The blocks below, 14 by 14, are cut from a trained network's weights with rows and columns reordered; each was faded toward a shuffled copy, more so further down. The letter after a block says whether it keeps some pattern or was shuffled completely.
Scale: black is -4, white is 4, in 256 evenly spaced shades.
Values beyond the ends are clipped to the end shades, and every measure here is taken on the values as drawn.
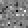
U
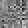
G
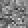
U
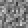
G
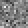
U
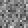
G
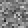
U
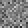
G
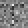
G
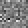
G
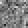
U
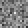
U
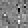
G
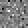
U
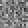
U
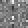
G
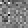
G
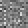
G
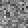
U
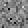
U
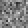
G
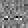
G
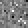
U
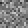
U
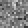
U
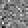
U
